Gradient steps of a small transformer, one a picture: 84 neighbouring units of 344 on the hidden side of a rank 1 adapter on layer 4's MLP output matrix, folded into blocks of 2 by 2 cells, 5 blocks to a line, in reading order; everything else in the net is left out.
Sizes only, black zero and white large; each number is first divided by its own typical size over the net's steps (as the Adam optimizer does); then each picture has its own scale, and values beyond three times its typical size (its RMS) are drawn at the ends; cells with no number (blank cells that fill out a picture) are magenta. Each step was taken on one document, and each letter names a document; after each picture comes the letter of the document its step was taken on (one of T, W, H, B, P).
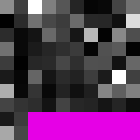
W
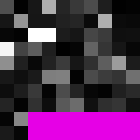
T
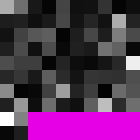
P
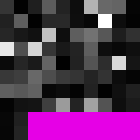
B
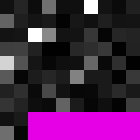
T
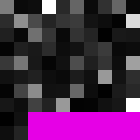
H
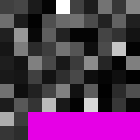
P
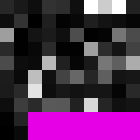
B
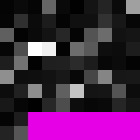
H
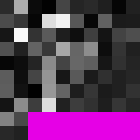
P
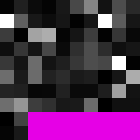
B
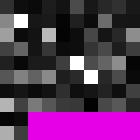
B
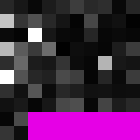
T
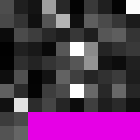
P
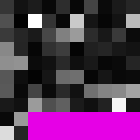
W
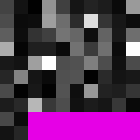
P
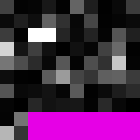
T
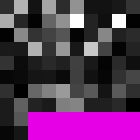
P
